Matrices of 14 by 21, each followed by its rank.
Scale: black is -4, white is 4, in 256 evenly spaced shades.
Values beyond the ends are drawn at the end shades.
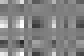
one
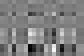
one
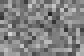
full rank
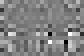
three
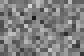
full rank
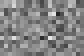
three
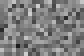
full rank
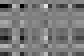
one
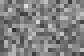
full rank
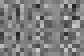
three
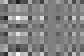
one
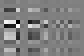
one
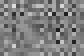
three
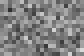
full rank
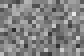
full rank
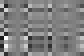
one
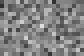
full rank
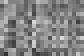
three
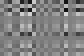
one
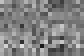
three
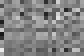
three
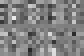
three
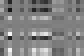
one
